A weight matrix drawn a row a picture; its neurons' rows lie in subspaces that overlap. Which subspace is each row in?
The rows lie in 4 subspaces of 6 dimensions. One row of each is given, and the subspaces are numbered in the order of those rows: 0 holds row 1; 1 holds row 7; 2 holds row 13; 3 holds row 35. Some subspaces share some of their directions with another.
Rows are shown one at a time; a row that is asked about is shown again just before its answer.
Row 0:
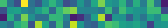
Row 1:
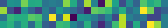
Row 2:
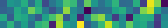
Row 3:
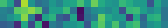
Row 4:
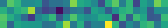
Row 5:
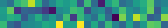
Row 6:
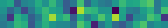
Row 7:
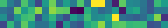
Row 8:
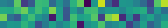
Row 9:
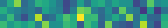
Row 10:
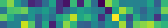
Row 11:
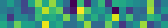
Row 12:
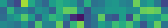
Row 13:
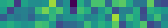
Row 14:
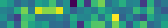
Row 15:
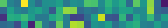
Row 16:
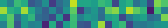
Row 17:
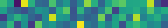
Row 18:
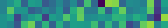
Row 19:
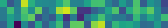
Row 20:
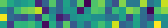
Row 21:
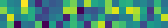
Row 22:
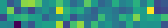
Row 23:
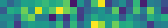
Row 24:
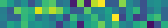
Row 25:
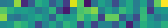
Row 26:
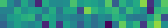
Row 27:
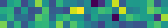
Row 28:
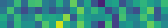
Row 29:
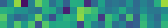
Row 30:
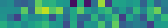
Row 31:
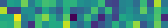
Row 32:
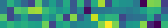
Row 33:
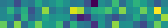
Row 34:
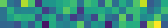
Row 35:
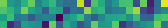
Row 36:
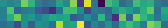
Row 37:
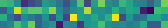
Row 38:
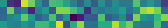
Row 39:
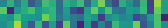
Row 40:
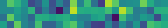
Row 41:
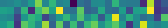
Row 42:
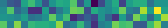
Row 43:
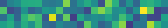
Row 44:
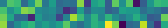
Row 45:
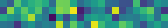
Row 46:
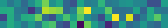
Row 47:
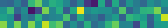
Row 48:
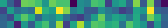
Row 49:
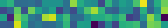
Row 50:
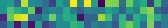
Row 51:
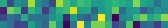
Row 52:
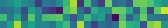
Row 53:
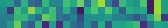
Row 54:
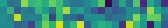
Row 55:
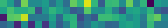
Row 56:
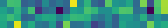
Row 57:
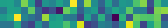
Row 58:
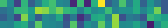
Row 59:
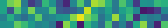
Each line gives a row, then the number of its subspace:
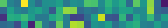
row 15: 1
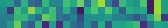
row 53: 0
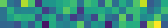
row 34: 3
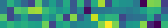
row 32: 3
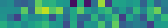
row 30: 1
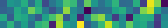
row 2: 3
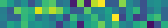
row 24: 1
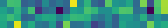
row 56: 0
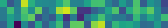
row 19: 2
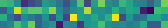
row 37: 0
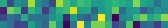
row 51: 0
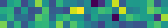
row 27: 1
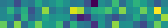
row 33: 1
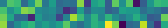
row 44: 3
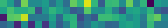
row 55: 3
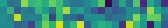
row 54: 0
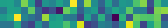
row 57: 0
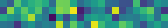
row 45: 2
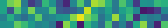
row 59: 1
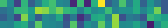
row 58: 1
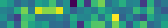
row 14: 0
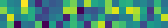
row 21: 2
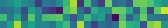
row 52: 3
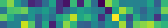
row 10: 0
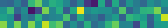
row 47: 1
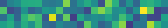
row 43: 0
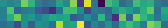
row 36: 0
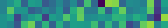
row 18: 0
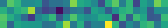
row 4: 3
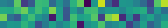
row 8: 2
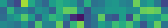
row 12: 1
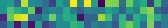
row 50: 3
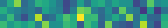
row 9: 1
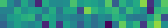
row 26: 3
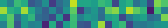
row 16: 2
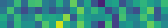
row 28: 2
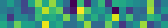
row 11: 2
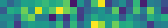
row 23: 2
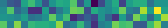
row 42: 1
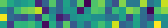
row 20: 3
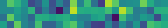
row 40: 1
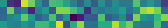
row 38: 1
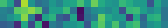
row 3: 3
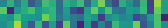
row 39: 0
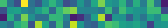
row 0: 1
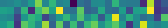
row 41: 0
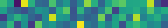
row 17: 2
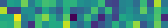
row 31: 0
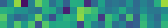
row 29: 2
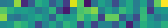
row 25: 2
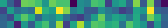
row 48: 2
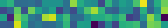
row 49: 2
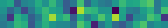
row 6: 2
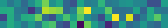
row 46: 3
